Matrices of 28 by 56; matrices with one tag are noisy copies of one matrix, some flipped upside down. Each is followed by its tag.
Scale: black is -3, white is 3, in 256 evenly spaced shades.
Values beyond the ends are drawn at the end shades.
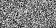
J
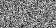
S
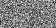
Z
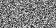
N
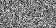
S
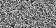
N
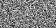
N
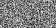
Z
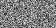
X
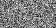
S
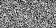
J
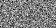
N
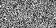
J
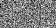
Z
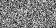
J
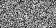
J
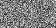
X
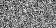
S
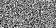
Z
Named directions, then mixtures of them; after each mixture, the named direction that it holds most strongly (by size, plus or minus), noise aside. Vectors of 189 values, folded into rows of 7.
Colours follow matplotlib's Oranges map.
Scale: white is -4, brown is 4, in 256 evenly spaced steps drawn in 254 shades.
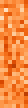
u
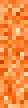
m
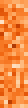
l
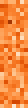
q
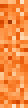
q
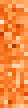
l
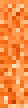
m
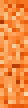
l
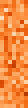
u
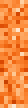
m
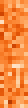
l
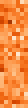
q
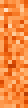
u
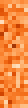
l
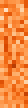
u
